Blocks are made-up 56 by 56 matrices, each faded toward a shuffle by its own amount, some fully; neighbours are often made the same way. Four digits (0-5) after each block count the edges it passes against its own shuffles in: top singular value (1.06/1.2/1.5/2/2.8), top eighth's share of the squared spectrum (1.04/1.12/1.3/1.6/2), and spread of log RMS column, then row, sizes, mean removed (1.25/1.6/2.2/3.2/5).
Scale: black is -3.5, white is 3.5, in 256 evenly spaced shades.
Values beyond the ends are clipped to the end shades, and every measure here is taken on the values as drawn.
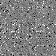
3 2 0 1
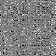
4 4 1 2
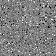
2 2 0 1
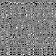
4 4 2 3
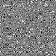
3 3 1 2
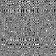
4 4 2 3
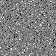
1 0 0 0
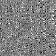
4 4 2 2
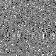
3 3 1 1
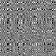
4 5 3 3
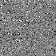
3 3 1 1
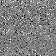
3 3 1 1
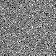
1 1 1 0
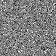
0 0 0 0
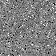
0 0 0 0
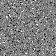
0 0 0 0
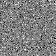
0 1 0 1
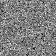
0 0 0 0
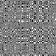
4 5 3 3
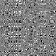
4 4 2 2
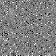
3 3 1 1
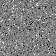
0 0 0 0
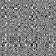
4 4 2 2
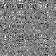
4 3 2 2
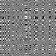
5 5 4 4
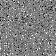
2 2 1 0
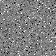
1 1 0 0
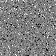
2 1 0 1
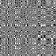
5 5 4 3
